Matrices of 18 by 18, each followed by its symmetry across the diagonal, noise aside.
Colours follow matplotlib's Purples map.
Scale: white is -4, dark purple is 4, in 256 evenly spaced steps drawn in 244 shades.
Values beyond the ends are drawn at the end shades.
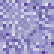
symmetric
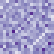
symmetric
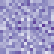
antisymmetric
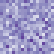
neither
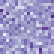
neither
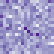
neither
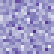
antisymmetric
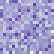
symmetric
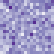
antisymmetric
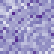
symmetric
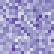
antisymmetric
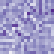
antisymmetric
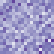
symmetric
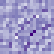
symmetric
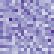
neither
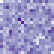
symmetric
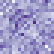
symmetric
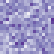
neither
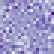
antisymmetric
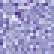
antisymmetric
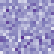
neither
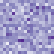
neither
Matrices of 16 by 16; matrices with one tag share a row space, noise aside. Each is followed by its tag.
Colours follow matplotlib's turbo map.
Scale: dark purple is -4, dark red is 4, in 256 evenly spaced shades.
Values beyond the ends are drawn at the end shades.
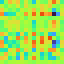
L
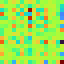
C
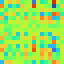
L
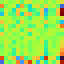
C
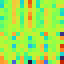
C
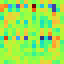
L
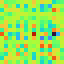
L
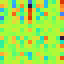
C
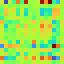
L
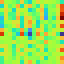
C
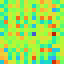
L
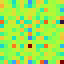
C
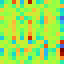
C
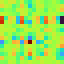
C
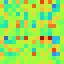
L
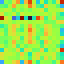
C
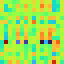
L
